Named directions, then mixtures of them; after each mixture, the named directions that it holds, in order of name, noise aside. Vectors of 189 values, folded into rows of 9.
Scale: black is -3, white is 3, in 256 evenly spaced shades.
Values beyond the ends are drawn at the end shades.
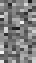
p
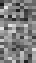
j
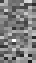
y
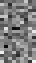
p, y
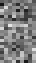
j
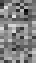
j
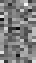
p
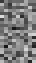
p, y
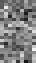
j, p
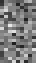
j, y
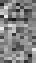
j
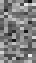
j, p, y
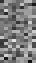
y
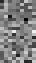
j, p, y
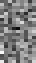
p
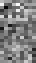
j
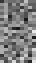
j, p, y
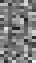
p, y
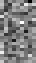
j, p, y
